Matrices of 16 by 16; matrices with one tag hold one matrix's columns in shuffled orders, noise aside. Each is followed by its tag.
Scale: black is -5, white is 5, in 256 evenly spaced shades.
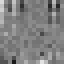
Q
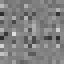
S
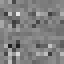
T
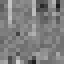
Q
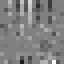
Q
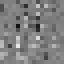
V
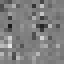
V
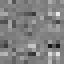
T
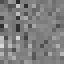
V
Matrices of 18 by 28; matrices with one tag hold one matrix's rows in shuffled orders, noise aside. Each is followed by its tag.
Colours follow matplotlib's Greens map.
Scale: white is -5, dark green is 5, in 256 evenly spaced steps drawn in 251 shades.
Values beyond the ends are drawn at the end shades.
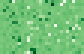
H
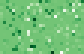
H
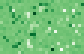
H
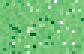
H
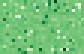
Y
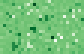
H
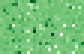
H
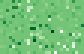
H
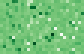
H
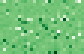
Y
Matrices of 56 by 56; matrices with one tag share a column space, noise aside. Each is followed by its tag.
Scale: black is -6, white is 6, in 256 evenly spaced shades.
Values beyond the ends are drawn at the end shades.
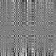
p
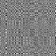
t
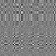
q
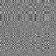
q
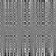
p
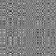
t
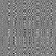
t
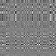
q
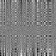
p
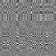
q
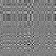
q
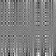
p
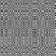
t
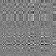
q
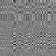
q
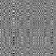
t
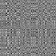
t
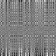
p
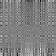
p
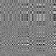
q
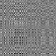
t
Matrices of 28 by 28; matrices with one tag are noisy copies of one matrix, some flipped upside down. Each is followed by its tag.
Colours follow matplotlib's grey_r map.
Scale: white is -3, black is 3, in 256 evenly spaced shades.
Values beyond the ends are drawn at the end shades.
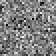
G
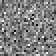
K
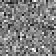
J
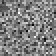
K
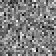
J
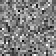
J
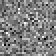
K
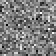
G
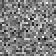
K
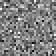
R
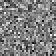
R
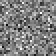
G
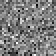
J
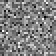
K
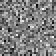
J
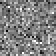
G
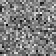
G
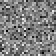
G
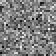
G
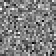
R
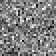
J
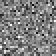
R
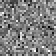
J
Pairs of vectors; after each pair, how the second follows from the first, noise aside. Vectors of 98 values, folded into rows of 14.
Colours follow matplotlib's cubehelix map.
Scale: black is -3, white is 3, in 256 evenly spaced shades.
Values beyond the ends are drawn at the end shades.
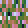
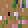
partly zeroed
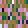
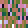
wrapped around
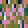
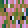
wrapped around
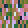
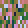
negated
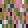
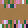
partly zeroed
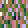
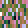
copied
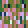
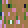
partly zeroed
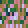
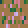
partly zeroed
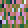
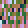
negated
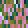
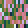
wrapped around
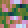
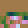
partly zeroed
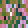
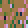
partly zeroed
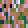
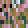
copied
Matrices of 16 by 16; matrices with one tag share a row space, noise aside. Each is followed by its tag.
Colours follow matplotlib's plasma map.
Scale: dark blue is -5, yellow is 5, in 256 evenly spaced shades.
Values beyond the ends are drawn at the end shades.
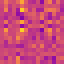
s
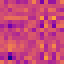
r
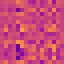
s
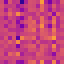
s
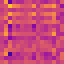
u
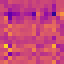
u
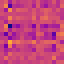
u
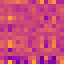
r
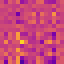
s
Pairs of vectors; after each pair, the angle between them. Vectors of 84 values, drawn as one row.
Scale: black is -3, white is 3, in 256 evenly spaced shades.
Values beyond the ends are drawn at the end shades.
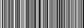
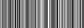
partly aligned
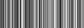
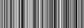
nearly opposite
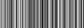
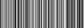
partly opposed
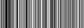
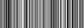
partly aligned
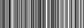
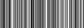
nearly parallel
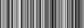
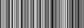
nearly parallel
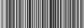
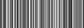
partly opposed
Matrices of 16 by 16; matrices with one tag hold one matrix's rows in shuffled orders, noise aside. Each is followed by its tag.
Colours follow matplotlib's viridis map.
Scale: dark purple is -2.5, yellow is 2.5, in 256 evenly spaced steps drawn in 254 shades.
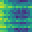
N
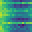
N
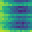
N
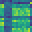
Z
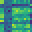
Z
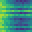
N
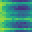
N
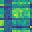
Z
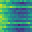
N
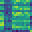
Z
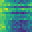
N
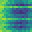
N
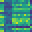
Z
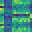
Z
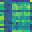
Z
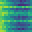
N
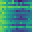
N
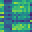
Z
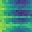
N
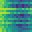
N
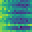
N
